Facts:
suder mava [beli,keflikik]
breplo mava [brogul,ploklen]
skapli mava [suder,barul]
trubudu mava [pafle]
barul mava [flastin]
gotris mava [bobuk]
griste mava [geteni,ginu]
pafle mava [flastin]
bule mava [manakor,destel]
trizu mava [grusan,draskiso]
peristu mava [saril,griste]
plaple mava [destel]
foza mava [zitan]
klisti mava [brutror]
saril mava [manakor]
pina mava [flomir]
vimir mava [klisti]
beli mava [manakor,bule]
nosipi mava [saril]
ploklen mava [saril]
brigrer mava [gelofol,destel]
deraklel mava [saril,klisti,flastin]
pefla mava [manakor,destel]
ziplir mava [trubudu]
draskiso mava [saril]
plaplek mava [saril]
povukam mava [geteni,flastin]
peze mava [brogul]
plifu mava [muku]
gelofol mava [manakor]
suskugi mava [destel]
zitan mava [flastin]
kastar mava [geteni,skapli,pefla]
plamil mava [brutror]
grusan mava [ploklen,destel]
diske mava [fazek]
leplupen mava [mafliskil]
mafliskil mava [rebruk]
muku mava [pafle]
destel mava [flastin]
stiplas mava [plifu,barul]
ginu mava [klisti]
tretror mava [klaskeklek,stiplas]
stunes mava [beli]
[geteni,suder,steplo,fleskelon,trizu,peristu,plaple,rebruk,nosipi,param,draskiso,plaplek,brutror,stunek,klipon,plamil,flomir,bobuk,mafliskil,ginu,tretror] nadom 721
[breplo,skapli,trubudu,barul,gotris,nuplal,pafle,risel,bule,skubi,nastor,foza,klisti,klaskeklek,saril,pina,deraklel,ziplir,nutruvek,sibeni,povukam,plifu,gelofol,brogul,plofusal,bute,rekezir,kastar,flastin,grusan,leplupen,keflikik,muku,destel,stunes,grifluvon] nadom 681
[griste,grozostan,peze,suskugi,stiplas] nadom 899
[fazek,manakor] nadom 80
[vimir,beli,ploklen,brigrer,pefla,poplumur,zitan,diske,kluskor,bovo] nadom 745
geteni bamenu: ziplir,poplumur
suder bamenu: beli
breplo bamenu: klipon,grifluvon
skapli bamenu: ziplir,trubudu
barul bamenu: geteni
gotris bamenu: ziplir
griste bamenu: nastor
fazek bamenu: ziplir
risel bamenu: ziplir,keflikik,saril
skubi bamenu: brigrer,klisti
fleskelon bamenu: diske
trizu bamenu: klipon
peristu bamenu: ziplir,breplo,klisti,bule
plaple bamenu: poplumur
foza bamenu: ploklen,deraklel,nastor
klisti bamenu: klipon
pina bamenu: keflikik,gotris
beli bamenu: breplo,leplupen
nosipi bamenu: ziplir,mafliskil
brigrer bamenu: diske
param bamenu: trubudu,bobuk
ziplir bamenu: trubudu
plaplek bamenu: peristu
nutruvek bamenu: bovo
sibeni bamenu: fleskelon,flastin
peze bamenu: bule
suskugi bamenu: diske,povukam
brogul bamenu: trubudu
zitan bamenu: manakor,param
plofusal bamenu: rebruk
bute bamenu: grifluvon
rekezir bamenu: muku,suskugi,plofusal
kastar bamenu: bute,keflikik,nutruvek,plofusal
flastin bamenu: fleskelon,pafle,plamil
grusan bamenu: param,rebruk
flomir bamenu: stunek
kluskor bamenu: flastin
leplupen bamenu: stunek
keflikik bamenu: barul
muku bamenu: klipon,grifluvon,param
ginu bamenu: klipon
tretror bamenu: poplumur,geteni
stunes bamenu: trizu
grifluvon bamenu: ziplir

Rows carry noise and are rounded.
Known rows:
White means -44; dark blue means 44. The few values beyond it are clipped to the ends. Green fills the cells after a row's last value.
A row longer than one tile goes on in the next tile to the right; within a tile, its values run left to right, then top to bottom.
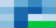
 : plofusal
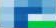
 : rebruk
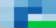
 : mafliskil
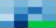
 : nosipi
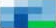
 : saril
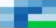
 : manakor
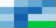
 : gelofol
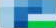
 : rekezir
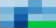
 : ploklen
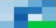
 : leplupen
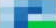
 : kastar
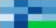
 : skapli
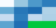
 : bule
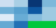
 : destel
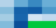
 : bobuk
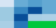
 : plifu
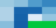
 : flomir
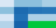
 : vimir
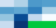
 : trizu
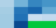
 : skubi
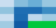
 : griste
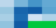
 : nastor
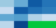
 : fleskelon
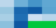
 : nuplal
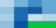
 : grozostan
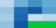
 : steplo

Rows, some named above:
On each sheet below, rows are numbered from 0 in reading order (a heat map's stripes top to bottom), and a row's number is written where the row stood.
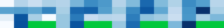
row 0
klisti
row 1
kluskor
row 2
povukam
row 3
geteni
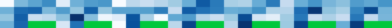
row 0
manakor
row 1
muku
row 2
klisti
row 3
fleskelon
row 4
breplo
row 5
keflikik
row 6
risel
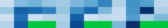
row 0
brutror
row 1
bute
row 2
geteni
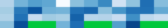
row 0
pina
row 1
gelofol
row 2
grusan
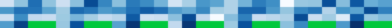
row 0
grusan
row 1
suskugi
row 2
brogul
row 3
trizu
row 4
sibeni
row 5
beli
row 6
ziplir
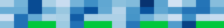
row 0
zitan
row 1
stiplas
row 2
flastin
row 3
grusan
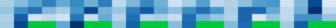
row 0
bute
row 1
fazek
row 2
foza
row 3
deraklel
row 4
stunek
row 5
barul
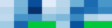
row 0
barul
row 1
diske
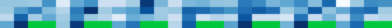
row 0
peristu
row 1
tretror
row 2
destel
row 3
brutror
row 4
brogul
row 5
grifluvon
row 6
pefla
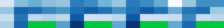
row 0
plamil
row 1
brogul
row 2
brogul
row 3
pefla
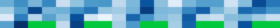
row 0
gotris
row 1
klipon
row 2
pafle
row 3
stunes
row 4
brigrer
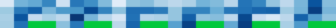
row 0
suder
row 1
trubudu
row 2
vimir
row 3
plaplek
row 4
param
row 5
pafle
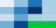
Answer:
plaple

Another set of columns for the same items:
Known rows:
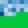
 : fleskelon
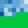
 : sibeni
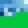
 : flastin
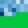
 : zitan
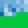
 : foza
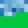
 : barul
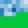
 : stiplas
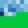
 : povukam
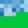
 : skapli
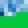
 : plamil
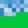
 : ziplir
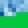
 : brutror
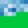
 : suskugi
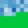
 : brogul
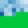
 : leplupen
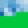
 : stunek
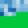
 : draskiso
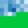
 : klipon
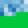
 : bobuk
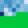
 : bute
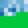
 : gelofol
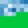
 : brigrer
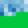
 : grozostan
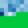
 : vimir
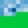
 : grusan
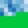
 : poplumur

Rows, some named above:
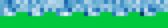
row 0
breplo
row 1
beli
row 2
klisti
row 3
diske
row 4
stunes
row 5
povukam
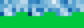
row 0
beli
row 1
flastin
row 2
tretror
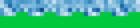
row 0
geteni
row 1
trizu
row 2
skubi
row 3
saril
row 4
poplumur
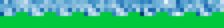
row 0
suder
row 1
peristu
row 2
skubi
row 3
nosipi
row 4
geteni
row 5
flastin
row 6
klisti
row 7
poplumur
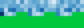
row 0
povukam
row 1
plifu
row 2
griste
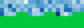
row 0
trubudu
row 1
brogul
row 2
deraklel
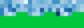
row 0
muku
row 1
keflikik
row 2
destel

